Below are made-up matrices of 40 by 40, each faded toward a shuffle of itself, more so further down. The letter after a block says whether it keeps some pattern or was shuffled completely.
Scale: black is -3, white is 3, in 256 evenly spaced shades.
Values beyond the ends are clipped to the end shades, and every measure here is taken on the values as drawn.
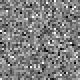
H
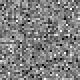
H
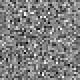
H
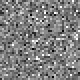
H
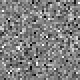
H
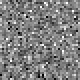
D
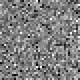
H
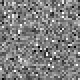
D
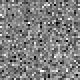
D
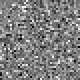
D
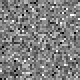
H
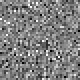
D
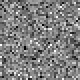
H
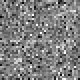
D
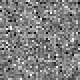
D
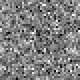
D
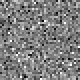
H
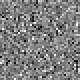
D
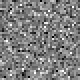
D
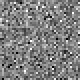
D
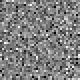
H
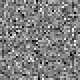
D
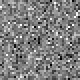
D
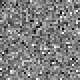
H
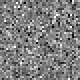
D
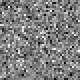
H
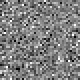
D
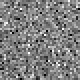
D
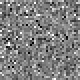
D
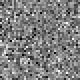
H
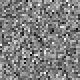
H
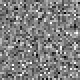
D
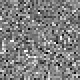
H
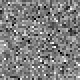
H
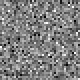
H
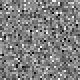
H
